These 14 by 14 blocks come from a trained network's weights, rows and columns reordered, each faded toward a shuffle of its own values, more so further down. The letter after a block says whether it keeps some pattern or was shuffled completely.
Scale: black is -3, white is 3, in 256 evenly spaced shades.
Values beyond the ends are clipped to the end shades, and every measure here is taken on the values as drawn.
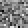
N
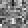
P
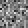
N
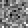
N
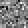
N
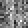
P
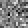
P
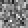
N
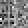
P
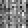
P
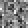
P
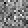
N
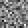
N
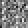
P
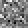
N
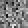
N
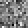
N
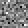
N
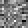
P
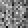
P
